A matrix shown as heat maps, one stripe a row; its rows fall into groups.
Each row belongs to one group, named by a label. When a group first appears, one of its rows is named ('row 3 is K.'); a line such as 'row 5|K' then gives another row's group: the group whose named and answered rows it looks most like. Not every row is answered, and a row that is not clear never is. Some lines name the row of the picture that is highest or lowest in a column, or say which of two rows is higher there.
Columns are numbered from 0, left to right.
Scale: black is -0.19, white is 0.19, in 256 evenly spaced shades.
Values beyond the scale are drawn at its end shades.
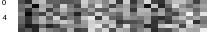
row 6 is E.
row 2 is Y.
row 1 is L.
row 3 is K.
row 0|Y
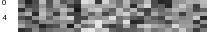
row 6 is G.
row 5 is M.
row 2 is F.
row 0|Y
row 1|Y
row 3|L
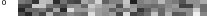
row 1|E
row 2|E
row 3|E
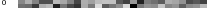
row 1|L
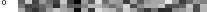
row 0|L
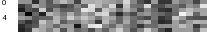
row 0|M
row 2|Y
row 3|K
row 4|M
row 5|Y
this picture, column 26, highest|1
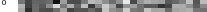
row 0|K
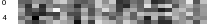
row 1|K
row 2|M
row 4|L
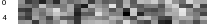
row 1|E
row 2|F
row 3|F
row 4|Y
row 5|M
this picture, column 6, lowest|4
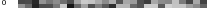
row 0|E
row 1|G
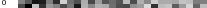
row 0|G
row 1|K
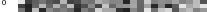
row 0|G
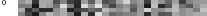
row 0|L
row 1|L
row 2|G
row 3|L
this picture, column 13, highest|2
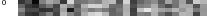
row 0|E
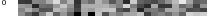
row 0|F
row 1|M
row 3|L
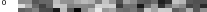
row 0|M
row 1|M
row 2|K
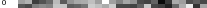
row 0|M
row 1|Y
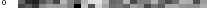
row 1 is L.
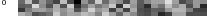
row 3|M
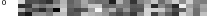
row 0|G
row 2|K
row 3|Y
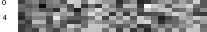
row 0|E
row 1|G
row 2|K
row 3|F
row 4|Y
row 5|Y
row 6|E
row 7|E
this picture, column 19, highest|1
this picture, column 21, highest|2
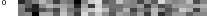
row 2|K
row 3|L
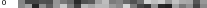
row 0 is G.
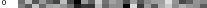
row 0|L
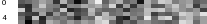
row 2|G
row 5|K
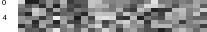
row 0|G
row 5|L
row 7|M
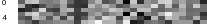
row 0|F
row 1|G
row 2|Y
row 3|F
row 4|E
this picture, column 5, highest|4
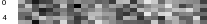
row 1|L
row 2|G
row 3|K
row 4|E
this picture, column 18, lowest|5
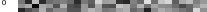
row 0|K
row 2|E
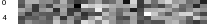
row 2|L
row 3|G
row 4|E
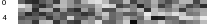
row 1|M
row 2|L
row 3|G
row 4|Y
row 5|L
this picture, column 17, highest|2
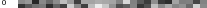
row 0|M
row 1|E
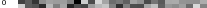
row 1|G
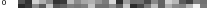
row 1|E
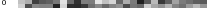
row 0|M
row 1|G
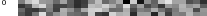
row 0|F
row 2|K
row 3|Y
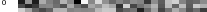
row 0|L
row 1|E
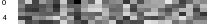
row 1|K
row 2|K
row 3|G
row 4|F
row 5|G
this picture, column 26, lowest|3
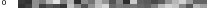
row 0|F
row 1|E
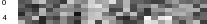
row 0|E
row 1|K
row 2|E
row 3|F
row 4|K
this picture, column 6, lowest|0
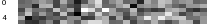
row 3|L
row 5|K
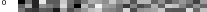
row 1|L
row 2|K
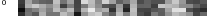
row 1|F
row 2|F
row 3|F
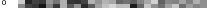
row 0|G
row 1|G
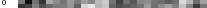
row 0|K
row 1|K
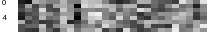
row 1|M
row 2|Y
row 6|Y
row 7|E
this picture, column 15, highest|7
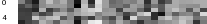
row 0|L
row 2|E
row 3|Y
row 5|F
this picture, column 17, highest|3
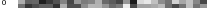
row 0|G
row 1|K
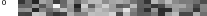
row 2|M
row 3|E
